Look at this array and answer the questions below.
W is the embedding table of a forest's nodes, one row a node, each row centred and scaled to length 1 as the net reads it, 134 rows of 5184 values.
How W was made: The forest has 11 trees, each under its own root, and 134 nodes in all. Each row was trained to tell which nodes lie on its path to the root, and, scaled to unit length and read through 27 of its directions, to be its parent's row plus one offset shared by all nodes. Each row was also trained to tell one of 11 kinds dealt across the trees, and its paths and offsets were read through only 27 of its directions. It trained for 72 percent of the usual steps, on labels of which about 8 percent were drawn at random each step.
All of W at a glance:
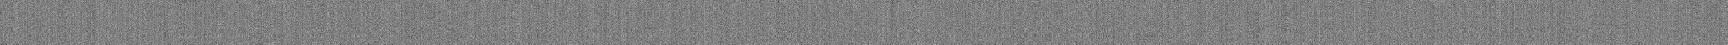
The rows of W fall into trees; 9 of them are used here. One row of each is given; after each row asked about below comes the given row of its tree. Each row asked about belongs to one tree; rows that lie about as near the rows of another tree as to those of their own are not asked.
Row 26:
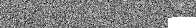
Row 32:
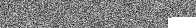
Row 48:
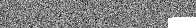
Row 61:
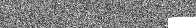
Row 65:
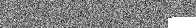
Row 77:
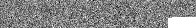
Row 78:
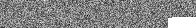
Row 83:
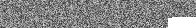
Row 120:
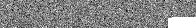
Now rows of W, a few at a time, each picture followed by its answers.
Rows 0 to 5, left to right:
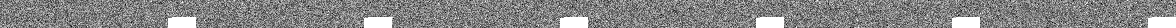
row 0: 48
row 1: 120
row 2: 83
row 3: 77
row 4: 77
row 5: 77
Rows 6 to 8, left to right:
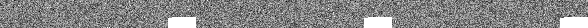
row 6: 120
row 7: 32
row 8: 83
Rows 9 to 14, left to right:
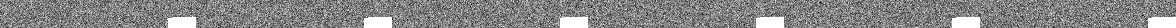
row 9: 48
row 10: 78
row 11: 77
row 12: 120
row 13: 83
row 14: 120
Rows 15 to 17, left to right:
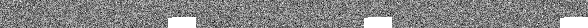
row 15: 26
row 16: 120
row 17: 83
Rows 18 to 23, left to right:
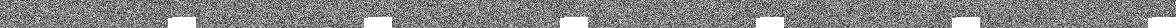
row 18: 83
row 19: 48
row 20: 83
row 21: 83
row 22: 26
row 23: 61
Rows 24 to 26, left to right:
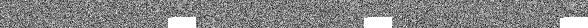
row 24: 77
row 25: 32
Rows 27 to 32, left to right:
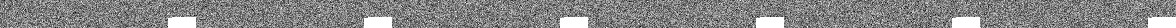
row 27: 32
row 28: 83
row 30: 120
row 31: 61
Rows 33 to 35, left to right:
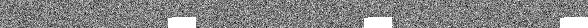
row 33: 120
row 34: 61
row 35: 78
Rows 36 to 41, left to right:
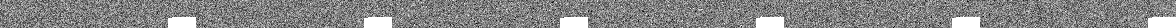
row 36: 48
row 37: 65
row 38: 48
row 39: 48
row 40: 61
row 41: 61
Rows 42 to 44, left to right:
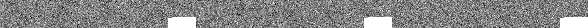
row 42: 83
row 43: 77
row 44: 48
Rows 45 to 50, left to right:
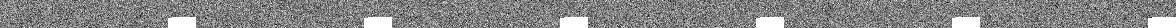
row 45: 61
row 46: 61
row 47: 83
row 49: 77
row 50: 83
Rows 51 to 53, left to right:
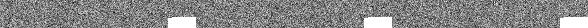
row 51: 83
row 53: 120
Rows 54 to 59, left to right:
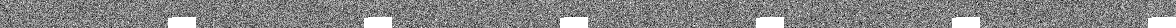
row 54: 120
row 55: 26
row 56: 120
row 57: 61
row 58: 48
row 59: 65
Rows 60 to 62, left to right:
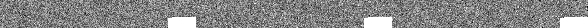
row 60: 120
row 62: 78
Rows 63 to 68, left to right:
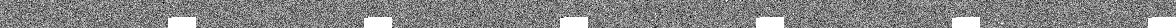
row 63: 32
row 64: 78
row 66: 77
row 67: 26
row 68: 83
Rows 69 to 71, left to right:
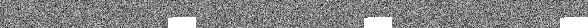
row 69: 48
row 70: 61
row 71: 48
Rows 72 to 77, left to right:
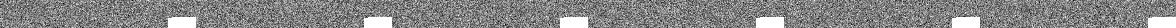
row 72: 32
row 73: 83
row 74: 32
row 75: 78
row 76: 48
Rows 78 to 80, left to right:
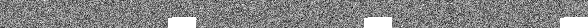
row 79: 65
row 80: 61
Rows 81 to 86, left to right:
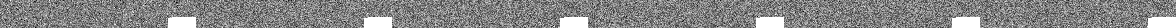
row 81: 120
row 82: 32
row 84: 32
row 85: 83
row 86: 83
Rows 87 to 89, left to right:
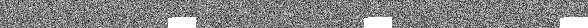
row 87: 48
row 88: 61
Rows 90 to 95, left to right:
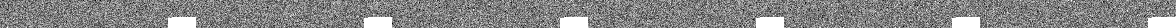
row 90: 32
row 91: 26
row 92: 61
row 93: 120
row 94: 61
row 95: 32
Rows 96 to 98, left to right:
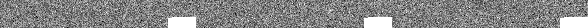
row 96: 77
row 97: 26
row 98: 61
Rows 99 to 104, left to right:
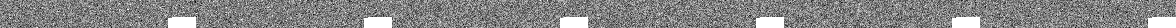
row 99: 120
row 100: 48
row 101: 77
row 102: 120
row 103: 48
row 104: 65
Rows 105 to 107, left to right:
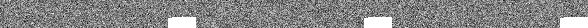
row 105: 48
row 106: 78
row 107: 120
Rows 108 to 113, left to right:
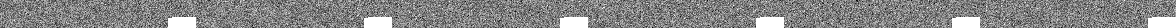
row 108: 78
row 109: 78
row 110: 65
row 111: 61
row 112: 48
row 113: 65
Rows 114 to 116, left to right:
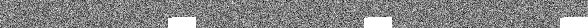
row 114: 65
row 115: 77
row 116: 61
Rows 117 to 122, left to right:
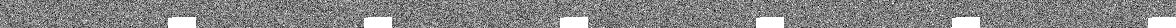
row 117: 120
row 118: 120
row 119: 32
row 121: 48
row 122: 61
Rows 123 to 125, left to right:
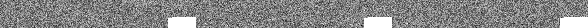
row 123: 26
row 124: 32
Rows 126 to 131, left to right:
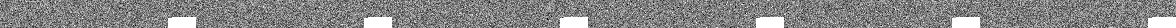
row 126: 78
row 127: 83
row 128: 32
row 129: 48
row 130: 77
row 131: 65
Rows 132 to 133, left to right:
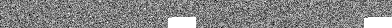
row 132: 77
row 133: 65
